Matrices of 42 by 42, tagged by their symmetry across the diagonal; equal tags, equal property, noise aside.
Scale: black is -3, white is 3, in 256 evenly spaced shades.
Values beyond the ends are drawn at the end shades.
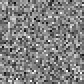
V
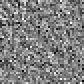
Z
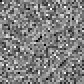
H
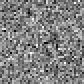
V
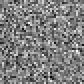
Z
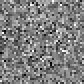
Z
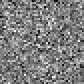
V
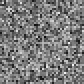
H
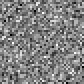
H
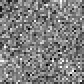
H
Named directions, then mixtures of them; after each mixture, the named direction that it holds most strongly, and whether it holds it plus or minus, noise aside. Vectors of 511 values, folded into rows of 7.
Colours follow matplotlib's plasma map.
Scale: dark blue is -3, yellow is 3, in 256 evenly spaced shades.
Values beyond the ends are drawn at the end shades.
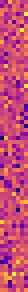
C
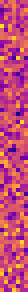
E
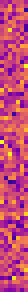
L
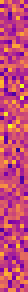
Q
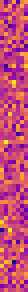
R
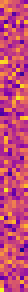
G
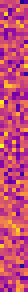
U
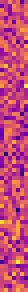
C, plus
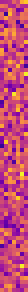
U, minus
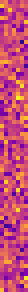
G, plus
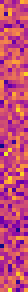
U, minus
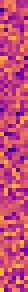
E, plus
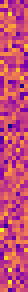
Q, minus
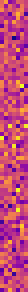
C, minus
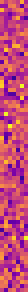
Q, plus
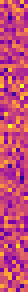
Q, plus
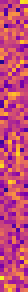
U, minus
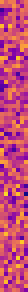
E, plus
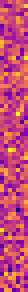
E, minus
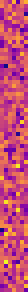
R, plus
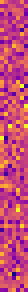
Q, plus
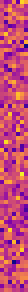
R, plus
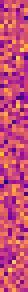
E, plus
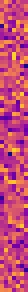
L, minus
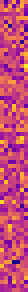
R, plus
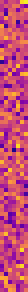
U, minus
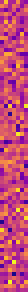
R, minus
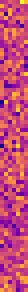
U, minus
